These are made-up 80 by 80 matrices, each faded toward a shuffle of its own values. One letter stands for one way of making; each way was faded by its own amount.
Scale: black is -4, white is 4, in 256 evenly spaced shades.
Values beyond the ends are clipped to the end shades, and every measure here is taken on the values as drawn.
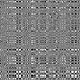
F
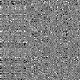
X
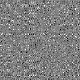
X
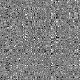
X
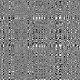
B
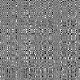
B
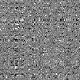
X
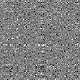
X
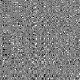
X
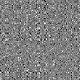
X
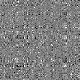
X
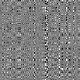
B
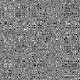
X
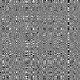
B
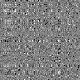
X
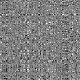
X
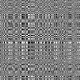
F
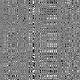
B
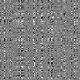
B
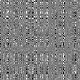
B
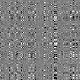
B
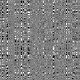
B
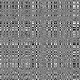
F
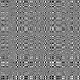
F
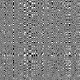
B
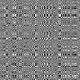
F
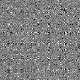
X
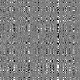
B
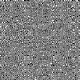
X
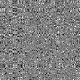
X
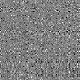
X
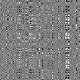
B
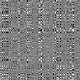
B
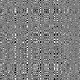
B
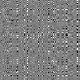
B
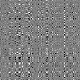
B
